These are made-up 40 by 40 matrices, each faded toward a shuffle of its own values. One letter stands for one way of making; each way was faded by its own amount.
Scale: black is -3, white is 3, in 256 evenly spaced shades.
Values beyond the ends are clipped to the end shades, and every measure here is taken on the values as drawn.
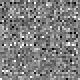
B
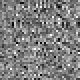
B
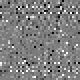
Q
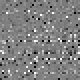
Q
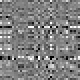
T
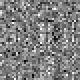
B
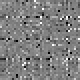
Q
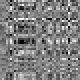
T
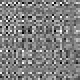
T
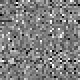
B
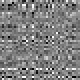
T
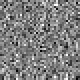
B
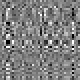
T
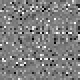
Q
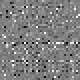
Q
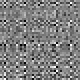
T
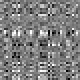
T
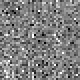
B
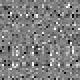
Q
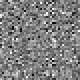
B
